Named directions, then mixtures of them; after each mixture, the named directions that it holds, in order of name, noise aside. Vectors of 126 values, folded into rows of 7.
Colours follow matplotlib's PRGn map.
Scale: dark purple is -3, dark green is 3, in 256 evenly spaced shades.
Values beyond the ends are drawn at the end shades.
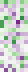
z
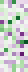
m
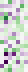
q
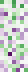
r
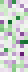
m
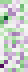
q, z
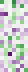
r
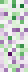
r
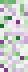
r, z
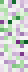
m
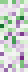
m, z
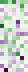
r, z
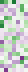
r, z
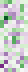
q, z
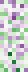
r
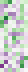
q, z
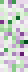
m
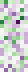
z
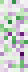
m, z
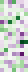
m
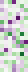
m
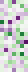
m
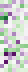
q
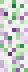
r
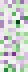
q, z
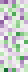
z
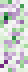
q, z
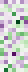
q, z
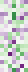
r, z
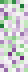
r, z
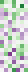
r
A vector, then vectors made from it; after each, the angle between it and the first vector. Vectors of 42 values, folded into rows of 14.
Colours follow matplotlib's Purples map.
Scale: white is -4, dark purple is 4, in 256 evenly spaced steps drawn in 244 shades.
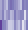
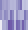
nearly opposite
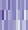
partly aligned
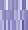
orthogonal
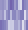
nearly parallel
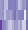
nearly parallel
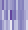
orthogonal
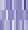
orthogonal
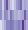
nearly opposite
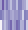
partly opposed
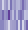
partly aligned
